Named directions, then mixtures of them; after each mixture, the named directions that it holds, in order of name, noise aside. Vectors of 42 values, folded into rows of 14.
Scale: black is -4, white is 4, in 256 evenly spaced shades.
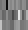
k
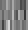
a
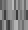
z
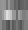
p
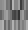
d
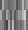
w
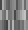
w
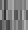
w, z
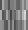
w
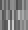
a, w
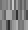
d, p, z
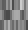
d, p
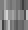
a, p, z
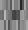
d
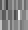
a, k, w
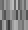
z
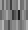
a, d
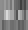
a, p
